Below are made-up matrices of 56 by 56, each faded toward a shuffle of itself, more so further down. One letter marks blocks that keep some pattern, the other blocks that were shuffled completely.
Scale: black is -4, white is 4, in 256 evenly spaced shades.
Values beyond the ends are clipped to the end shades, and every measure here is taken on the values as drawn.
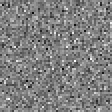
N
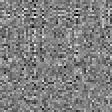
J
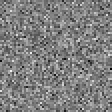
N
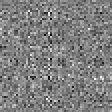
J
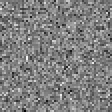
N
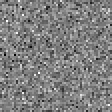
N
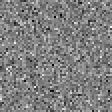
N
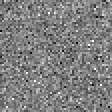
N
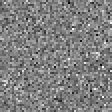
N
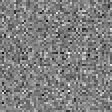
J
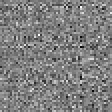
J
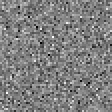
N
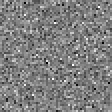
N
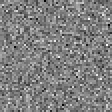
N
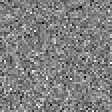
N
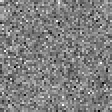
N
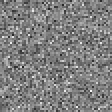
N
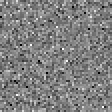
N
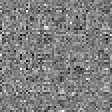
J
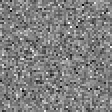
N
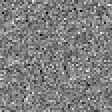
N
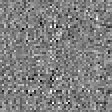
J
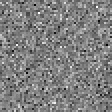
N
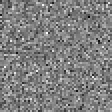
N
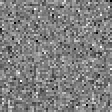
N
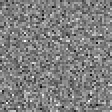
N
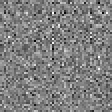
J
